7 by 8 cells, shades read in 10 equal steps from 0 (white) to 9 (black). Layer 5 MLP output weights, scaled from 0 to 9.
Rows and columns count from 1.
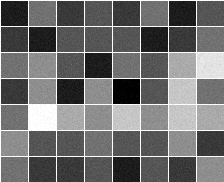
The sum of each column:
41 34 43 39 43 41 33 31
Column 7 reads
8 7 3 2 2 4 7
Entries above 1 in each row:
8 8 7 8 7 8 8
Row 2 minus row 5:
2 8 3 2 4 4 5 2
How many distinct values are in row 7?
5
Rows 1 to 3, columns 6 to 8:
5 8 6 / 8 7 5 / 6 3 1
